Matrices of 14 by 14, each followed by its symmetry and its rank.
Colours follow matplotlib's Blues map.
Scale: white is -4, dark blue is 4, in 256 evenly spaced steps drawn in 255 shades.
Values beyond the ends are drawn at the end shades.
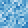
symmetric, full rank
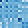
symmetric, rank two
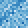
symmetric, full rank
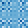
symmetric, rank two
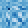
symmetric, rank two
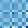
symmetric, rank one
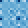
symmetric, rank two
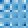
symmetric, rank one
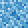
symmetric, full rank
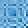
symmetric, rank two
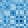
symmetric, rank two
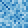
symmetric, full rank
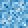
symmetric, full rank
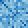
symmetric, full rank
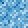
symmetric, full rank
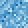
symmetric, full rank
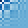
symmetric, rank one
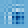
symmetric, rank one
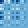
symmetric, rank one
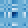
symmetric, rank one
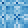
symmetric, rank two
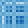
symmetric, rank one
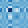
symmetric, rank one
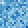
symmetric, full rank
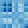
symmetric, rank two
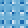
symmetric, rank one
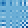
symmetric, rank one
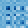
symmetric, rank two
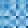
symmetric, rank two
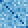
symmetric, full rank
